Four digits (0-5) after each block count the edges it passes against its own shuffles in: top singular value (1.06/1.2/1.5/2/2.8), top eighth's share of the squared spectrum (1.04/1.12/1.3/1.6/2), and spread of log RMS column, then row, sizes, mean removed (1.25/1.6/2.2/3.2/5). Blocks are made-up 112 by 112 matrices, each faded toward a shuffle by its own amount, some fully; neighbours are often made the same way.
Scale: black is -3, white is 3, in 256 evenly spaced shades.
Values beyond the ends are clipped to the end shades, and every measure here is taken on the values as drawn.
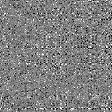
4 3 2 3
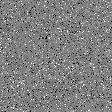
0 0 0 0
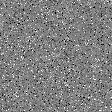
0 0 0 0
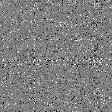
2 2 2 2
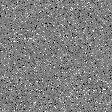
0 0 0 0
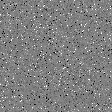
0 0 0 0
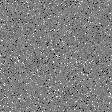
0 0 0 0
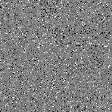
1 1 0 1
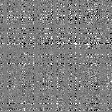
2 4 4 4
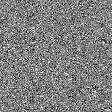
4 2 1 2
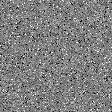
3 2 0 0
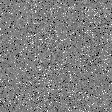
1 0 0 0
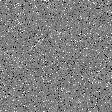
0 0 0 0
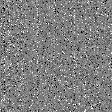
3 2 2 0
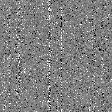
3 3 3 0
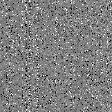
3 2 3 0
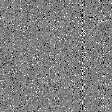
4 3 3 0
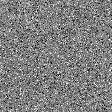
0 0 1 0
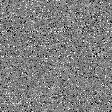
1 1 0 2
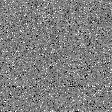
1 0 0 1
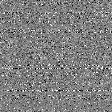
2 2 0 3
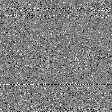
2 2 0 3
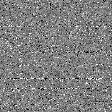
2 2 0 3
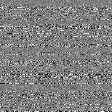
2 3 0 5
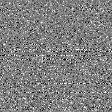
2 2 0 3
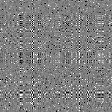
5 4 3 3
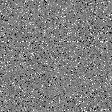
3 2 0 1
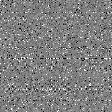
4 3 1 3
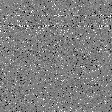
3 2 0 1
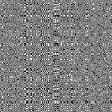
5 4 3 3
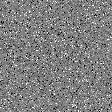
2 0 0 0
